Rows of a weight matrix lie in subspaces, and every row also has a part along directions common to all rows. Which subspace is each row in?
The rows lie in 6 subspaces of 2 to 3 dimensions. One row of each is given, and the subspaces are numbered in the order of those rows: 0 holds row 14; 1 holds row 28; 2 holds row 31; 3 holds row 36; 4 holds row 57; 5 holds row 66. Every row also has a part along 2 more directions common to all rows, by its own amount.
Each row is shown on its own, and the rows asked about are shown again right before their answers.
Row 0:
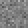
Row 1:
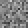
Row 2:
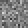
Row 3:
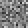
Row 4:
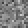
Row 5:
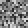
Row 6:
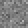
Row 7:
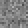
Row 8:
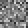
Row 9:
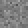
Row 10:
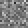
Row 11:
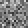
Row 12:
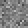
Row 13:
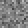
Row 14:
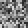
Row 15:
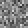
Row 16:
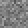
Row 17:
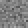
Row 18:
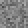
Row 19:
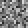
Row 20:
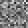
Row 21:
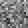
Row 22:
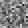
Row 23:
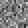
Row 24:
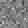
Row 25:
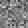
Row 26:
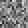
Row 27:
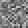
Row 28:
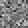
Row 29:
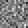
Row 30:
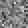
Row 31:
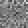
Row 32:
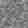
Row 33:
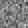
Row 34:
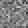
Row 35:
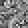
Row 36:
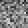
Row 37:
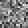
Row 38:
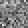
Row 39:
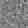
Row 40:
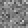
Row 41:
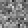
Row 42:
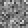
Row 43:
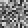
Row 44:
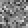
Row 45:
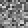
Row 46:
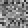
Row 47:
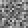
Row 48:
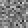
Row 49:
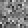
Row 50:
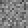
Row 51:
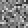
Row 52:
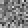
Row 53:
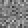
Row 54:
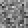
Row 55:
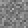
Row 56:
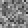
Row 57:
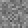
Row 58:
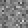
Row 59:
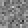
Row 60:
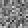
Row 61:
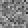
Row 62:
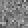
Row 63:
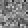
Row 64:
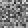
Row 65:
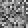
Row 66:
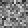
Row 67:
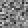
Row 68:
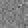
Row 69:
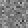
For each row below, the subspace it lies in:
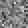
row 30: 4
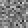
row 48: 1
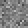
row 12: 1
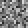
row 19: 0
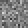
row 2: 4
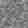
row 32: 5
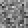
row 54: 3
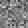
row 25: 3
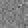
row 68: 2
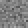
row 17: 5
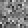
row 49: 0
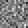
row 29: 2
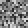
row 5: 5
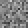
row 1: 3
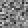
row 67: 0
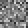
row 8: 2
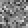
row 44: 2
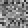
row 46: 3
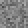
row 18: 3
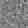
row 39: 2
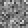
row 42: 1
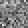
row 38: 3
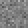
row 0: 3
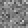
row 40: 1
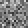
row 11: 3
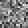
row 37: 0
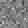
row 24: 0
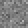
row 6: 1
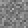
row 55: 5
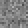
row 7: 3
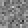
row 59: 1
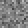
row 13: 0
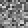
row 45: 3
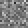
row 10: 4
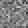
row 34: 1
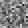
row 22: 3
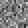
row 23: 2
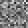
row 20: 4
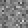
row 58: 1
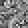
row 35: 1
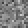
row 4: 0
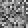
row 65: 4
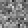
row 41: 0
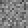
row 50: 5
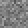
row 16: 5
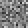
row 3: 4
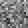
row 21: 3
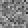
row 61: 4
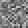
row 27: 4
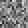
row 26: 0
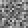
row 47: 5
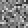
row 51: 2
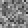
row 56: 4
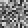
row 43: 4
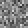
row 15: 5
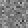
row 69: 1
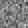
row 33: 2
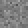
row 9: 2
